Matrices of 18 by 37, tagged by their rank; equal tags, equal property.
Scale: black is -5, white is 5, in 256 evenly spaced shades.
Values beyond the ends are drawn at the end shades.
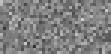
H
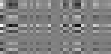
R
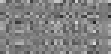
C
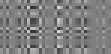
R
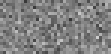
H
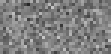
H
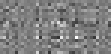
C
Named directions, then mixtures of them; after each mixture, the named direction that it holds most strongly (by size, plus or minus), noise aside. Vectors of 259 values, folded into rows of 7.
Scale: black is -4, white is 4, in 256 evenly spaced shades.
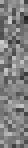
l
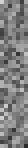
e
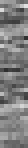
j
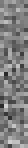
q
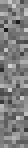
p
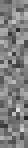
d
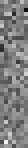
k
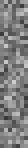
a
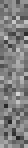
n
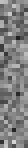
k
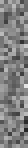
a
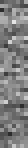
j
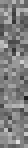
l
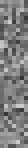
l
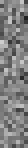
l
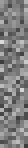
e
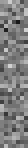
p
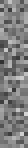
l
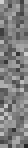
e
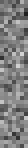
p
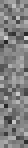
n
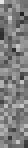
e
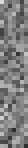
e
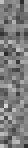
e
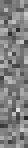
d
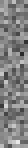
q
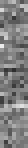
j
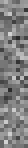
k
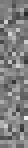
d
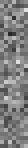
a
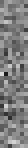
q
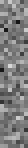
p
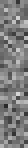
n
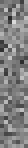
l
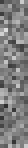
e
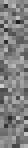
p
